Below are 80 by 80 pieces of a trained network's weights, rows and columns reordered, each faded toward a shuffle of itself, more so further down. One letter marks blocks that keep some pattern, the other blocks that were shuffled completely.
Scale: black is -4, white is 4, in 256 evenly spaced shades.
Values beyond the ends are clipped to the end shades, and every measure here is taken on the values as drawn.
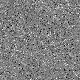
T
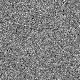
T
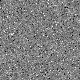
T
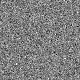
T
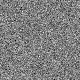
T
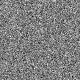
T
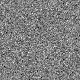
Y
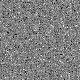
T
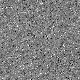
T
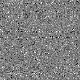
Y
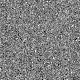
T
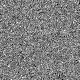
T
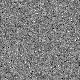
T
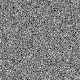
Y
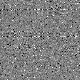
Y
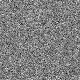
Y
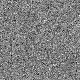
T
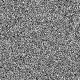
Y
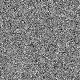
T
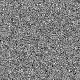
Y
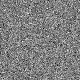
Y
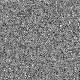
T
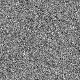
T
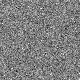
T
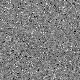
T
